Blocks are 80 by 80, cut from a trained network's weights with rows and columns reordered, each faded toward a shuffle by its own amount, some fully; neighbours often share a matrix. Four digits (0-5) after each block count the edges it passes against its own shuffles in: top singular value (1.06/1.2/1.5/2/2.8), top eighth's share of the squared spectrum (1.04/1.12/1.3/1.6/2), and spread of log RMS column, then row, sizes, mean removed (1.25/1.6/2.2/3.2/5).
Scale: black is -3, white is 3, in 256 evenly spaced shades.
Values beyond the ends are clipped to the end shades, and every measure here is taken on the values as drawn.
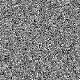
3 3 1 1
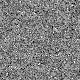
0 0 0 0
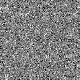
3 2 0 1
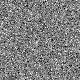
0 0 0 0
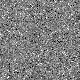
0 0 0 0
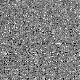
2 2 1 2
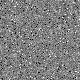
0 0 0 0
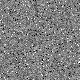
0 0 0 0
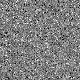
1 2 0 1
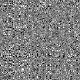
3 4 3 2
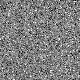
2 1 0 0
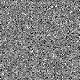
2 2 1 0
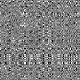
5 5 3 3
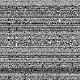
5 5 2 3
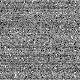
3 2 1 0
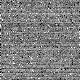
3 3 1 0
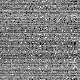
4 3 2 1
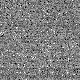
1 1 0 0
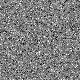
1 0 0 0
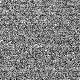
2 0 0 0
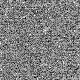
1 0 0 0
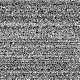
4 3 0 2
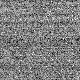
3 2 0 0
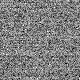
2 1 0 0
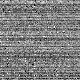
4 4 1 2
